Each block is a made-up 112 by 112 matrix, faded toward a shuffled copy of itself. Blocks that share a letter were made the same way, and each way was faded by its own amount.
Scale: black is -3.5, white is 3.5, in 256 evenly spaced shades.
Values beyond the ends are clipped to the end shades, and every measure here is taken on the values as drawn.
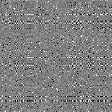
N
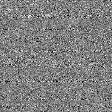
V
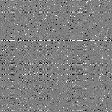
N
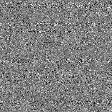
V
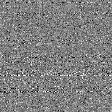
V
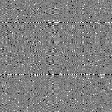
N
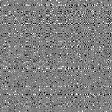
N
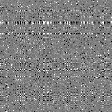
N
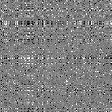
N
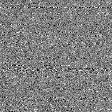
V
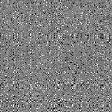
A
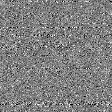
V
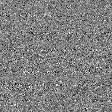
V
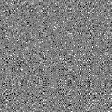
A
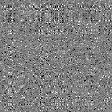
A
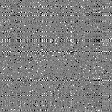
N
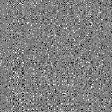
A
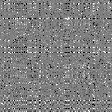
N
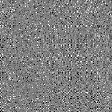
A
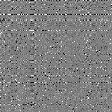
N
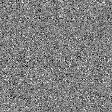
V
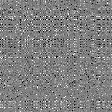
N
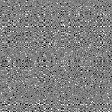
N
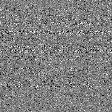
V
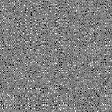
A
